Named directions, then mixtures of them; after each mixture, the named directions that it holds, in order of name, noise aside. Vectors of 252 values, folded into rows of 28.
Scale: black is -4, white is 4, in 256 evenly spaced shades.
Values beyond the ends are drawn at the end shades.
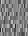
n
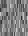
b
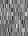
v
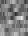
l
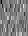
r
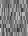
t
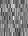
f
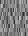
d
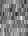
l, t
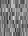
f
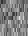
b, f, l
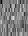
f, r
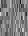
b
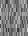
t, v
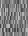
n, t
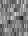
l, r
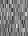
v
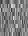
f, v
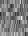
b, l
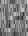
d, l, t
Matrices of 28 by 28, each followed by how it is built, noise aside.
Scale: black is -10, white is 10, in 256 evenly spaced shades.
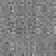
low rank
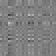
low rank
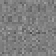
low rank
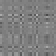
low rank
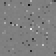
sparse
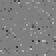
sparse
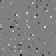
sparse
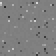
sparse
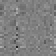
low rank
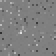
sparse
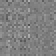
low rank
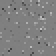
sparse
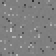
sparse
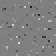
sparse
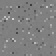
sparse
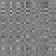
low rank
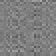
low rank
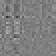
low rank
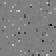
sparse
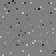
sparse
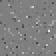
sparse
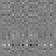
low rank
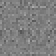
low rank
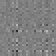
low rank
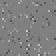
sparse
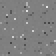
sparse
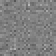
low rank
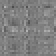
low rank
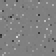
sparse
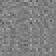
low rank
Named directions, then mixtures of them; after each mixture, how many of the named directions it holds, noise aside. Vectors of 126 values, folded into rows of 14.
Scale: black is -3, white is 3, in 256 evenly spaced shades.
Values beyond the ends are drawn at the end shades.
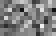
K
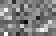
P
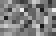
one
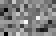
one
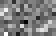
one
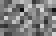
one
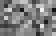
one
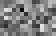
two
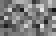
one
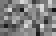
one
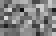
one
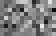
one
